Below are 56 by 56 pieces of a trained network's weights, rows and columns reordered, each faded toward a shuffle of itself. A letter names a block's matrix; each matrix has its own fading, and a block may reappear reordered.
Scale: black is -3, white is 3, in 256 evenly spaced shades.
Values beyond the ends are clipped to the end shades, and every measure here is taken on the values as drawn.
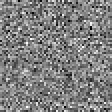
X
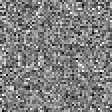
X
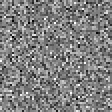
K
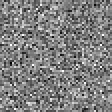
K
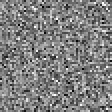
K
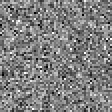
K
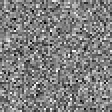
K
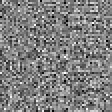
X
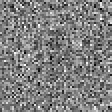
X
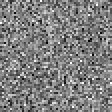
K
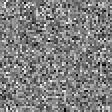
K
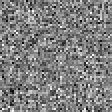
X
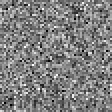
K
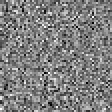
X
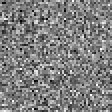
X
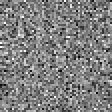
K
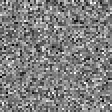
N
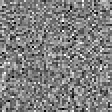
X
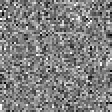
X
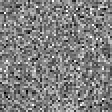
X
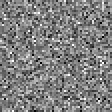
N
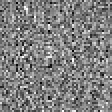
X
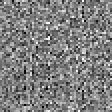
X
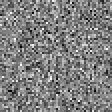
K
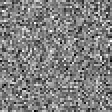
K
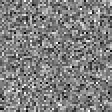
N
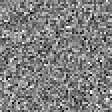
N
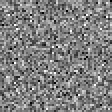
N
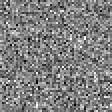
N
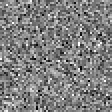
N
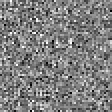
X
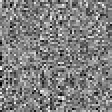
X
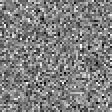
N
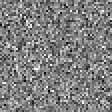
N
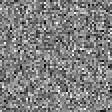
K
